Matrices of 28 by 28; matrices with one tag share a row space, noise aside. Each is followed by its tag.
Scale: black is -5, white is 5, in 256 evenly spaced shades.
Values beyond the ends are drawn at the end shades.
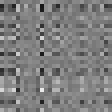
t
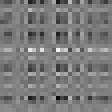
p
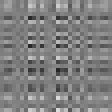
p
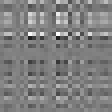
p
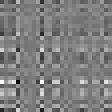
t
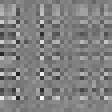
t
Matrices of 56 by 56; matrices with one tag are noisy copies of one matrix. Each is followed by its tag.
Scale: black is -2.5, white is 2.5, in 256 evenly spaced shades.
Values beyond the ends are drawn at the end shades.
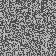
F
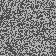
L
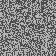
F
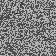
L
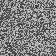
L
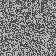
F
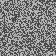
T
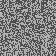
F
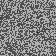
L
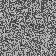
F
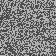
L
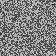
T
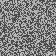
T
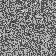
F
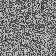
F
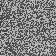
L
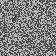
T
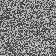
L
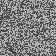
L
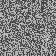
F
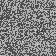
L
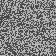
L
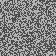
T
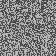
F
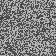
L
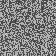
F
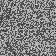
L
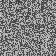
F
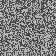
F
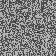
F
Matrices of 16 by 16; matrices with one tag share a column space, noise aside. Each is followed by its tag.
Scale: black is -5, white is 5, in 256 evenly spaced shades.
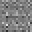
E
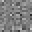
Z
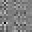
E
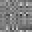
Z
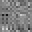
Z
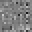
Z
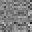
E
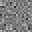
Z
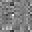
Z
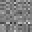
E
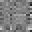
Z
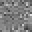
Z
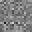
E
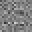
E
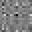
Z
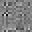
Z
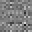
E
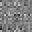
Z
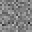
E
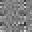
E
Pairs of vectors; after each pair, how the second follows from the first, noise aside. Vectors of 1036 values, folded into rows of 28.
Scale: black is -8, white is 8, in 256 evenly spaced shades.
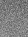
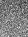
scaled up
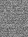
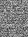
scaled up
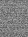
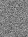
shuffled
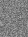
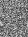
scaled up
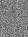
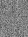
copied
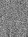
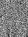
scaled up
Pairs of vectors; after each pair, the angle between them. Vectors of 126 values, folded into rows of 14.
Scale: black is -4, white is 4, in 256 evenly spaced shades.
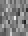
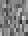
partly opposed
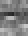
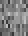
partly opposed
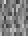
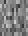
nearly opposite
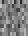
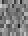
nearly parallel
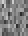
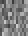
nearly opposite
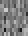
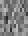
partly aligned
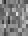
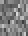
partly aligned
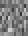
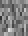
nearly parallel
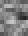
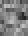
nearly parallel
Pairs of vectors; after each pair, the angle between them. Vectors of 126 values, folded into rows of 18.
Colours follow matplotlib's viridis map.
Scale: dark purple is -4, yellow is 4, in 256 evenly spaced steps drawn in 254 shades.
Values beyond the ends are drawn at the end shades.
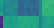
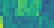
nearly opposite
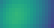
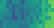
nearly opposite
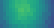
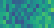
partly opposed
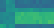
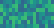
orthogonal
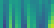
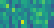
partly opposed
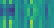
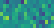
orthogonal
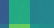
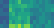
nearly parallel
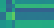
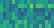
partly aligned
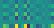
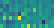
orthogonal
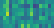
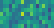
partly aligned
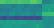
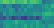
nearly parallel
